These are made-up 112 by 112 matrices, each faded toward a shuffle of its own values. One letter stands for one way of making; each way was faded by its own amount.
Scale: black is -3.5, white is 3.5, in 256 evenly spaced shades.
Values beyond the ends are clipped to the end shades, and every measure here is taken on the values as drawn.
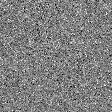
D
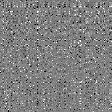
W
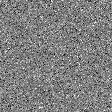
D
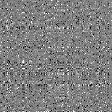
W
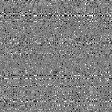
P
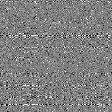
P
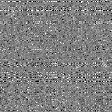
P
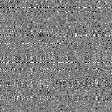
P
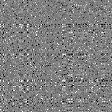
W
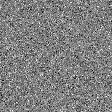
D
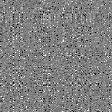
W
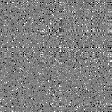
W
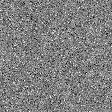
D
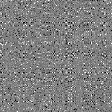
W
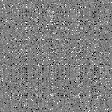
W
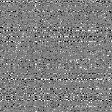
P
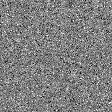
D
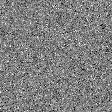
D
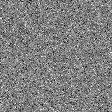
D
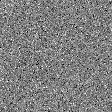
D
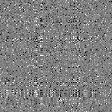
W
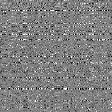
P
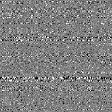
P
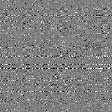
P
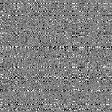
P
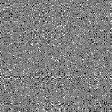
W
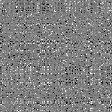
W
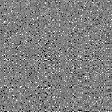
W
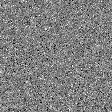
D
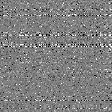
P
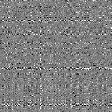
P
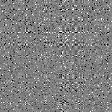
W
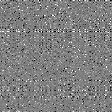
W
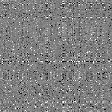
W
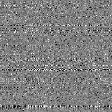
P
